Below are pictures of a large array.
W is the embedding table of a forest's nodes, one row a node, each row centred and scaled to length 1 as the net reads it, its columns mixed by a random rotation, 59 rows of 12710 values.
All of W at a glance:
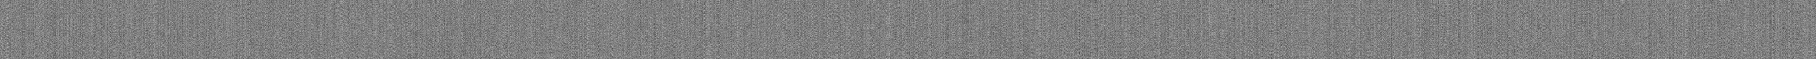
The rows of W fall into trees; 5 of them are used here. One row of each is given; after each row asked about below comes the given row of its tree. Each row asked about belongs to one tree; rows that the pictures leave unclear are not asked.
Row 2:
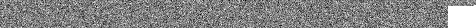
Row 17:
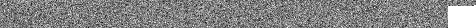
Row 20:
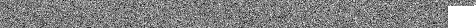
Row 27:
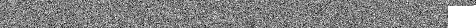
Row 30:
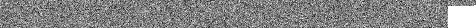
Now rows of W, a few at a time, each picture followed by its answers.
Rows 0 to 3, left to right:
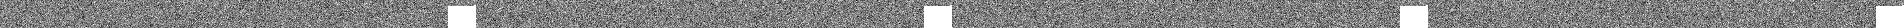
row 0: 2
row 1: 20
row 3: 20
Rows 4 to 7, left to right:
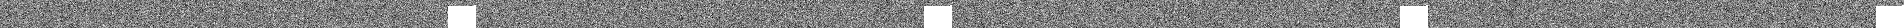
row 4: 30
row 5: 17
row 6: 17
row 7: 2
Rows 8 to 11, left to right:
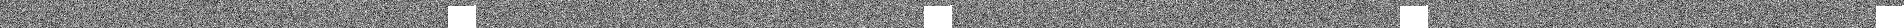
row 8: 20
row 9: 30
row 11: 27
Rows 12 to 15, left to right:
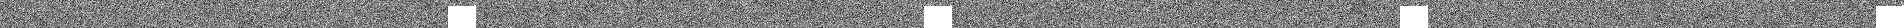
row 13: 30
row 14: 17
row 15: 20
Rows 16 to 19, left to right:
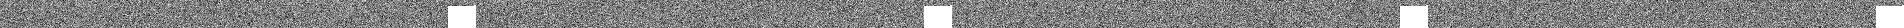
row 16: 20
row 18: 17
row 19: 2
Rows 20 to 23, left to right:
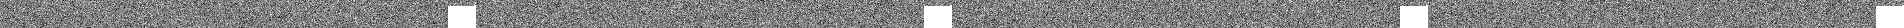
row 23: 17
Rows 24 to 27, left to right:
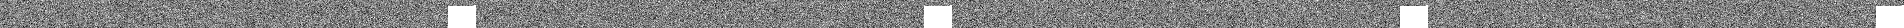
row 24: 27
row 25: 2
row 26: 20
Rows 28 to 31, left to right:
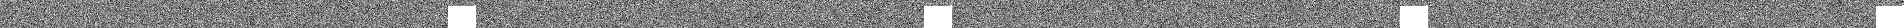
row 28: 27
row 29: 20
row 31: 17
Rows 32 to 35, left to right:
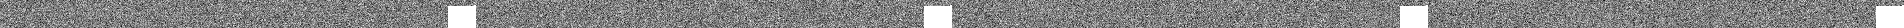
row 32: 20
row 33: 30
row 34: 20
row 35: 17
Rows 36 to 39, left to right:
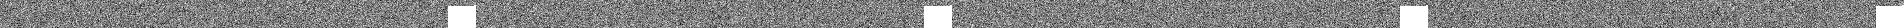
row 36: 20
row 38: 27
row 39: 20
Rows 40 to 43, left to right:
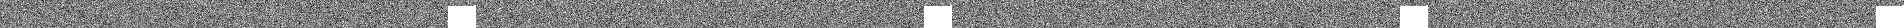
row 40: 2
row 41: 20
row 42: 27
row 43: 17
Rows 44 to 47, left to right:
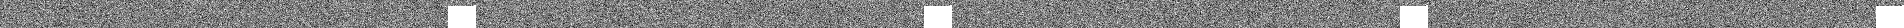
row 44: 2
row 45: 27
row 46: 17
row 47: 17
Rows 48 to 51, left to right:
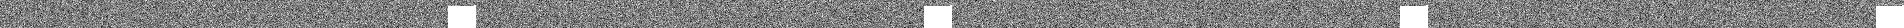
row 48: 2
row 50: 27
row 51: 17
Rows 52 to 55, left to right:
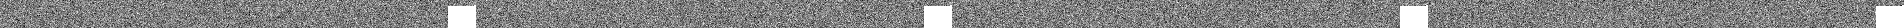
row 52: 20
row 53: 20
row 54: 17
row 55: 17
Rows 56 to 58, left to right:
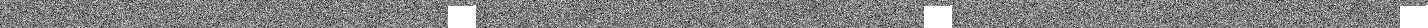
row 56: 2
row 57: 30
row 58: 17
